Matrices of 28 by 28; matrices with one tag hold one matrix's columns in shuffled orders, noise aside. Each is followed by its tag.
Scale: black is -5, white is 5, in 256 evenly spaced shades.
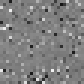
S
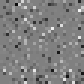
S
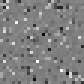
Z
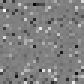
S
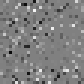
S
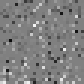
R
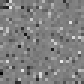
Z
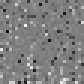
R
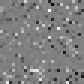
S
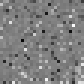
R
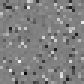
Z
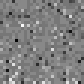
R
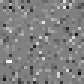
Z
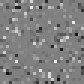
Z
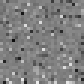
R
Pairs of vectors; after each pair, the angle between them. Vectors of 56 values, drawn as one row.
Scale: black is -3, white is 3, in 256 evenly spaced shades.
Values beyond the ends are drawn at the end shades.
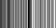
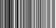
partly aligned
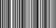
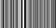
orthogonal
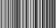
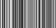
orthogonal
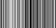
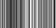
nearly opposite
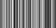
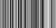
nearly opposite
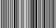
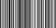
nearly opposite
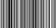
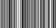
partly aligned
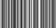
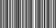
partly opposed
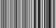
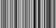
nearly parallel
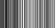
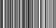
orthogonal
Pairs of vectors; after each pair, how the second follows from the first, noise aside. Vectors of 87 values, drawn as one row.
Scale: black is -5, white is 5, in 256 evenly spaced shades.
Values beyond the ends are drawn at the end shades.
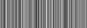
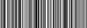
scaled up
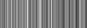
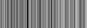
negated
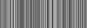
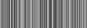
negated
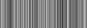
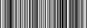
scaled up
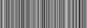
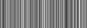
negated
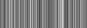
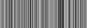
negated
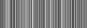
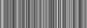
shuffled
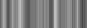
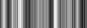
scaled up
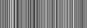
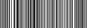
scaled up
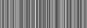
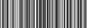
scaled up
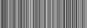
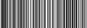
scaled up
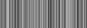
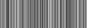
negated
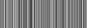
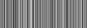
negated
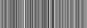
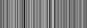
negated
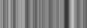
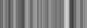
negated
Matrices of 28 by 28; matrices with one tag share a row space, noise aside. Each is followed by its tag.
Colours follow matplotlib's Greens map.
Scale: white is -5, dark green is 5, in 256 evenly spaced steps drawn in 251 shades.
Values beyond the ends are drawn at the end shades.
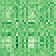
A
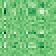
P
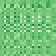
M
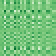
M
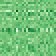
A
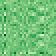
P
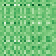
M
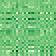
A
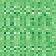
M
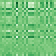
A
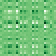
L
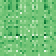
L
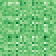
L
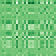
A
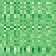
M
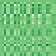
M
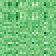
L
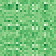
L
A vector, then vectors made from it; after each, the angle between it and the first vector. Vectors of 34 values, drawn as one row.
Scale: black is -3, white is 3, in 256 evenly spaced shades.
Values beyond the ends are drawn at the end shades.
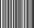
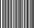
nearly parallel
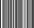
nearly parallel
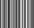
partly aligned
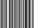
partly opposed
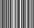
orthogonal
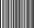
nearly parallel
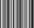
partly aligned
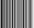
nearly opposite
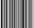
nearly opposite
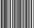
partly opposed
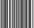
partly opposed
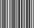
orthogonal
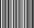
nearly parallel
